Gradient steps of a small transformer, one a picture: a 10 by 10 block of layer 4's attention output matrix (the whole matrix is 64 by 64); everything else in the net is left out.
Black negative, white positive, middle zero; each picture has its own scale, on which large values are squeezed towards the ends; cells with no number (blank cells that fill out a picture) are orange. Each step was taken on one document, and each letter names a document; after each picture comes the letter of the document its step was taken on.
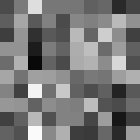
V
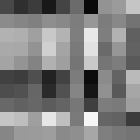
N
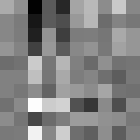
V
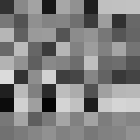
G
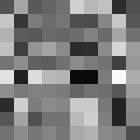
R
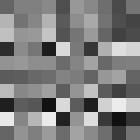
G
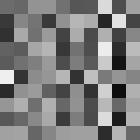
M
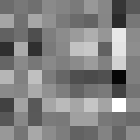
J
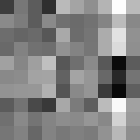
J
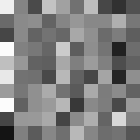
G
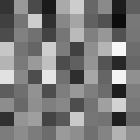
J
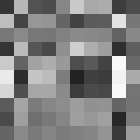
R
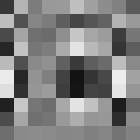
R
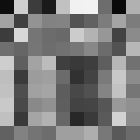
R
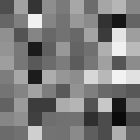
J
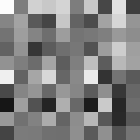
G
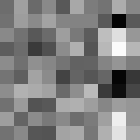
J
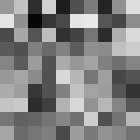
V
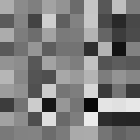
G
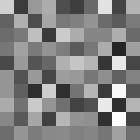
M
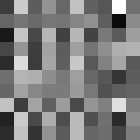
J
